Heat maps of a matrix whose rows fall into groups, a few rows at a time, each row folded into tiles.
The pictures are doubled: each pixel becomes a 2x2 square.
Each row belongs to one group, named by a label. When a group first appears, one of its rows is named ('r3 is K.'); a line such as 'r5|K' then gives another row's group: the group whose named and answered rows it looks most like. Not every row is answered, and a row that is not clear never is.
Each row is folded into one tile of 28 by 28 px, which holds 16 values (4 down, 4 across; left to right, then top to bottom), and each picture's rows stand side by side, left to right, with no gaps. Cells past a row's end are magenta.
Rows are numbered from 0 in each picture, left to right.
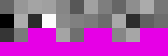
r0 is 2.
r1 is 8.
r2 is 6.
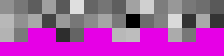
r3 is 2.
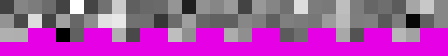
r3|8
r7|6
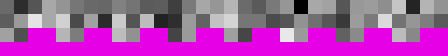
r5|8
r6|2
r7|8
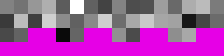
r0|2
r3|6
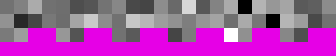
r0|6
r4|8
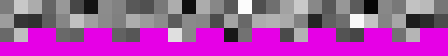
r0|6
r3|8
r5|6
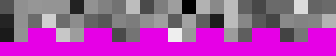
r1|8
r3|8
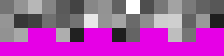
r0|6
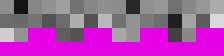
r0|8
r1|2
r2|8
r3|2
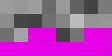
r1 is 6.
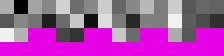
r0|8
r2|6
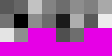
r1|2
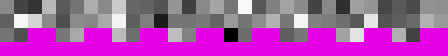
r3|8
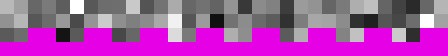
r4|8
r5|2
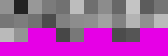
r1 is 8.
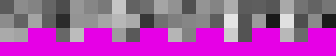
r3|8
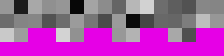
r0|8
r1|8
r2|6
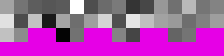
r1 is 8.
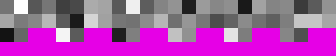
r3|8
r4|8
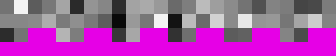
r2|2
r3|2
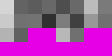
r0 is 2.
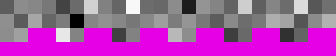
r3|8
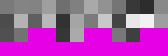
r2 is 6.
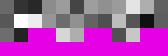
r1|8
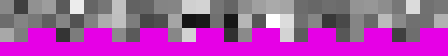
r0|8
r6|2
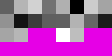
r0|6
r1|8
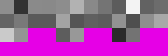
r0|8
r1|6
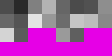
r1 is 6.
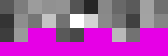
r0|2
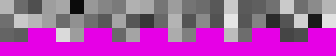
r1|8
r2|6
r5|2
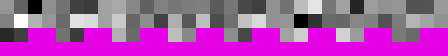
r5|6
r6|8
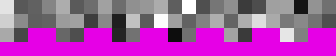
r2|2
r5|8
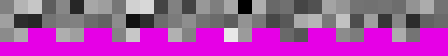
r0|6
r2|6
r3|8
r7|6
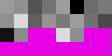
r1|8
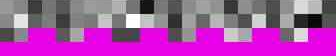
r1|2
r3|2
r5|6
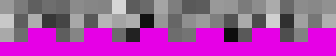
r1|2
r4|2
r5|2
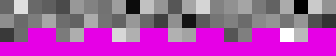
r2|8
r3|6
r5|8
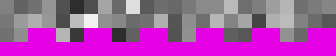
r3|2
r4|2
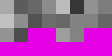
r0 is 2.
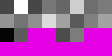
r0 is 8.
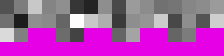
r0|6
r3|2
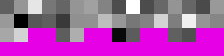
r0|6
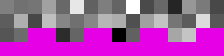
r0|2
